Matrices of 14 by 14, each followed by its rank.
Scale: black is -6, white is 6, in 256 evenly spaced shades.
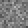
full rank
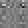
two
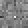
three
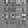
three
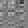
two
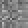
three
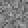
full rank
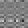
one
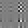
one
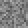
full rank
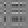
one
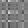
one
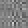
two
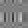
one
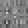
three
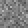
full rank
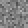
full rank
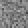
full rank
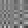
one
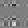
one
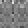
three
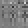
two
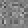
three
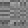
two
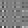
one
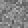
full rank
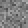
full rank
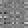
two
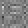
two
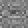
three
